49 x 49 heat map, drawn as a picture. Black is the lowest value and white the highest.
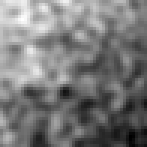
Stripes: none. Odd rows or columns: none. Slope: up to the top left. Average level on the scale: 50%. Ninth with the highest average: top left.
